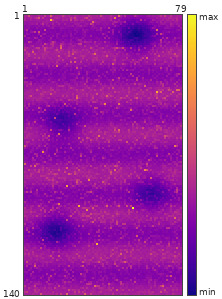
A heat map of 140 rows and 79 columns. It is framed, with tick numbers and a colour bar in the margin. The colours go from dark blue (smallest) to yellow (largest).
Odd rows or columns: none. Stripes: horizontal, repeating 7 times. Average level on the scale: 30%. Dips: four.
